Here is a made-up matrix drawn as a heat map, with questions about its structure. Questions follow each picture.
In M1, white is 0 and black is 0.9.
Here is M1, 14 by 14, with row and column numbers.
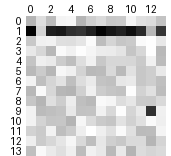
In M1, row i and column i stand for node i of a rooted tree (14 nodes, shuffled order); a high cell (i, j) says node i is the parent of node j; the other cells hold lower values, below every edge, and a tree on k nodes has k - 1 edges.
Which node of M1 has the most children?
1
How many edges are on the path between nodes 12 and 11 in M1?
3
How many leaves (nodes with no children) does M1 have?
12
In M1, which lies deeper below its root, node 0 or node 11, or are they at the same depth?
the same depth
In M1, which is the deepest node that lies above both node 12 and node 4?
1
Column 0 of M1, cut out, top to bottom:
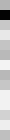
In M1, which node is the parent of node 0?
1
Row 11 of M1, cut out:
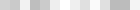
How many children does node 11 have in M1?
0
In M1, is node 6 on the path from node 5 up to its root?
no
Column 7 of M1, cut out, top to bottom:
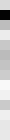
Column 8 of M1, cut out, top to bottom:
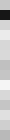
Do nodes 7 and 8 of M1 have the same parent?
yes
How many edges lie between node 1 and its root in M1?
0
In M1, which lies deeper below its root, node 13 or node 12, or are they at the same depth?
node 12
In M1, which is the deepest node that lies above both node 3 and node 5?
1
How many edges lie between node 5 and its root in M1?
1
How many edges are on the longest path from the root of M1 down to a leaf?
2
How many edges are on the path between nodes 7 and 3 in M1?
2
